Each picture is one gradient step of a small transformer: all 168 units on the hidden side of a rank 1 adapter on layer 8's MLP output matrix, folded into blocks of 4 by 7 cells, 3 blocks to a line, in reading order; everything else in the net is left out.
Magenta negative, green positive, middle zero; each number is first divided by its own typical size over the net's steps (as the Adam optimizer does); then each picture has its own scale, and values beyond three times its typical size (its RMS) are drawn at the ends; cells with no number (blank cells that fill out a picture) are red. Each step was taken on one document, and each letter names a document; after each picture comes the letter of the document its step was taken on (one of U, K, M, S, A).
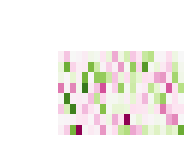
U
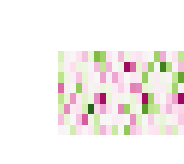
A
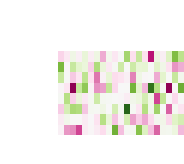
U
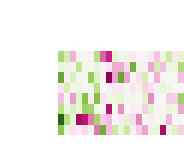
A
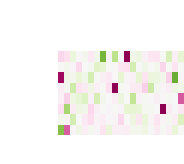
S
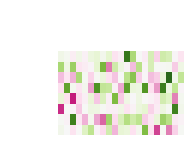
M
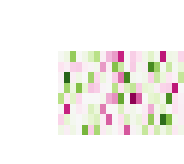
M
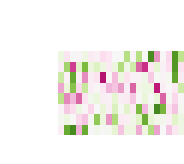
U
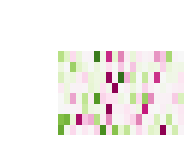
A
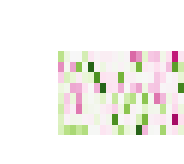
U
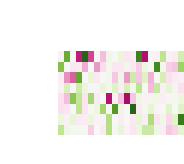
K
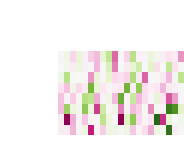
M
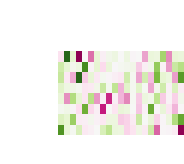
K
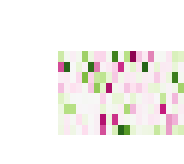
U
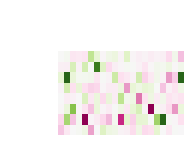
M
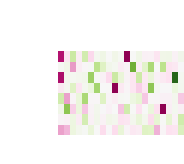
S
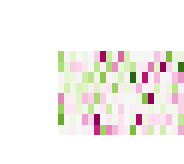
A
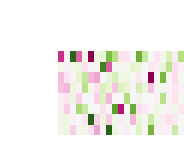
K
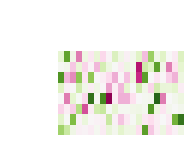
K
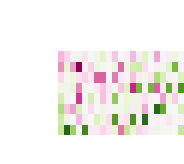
U
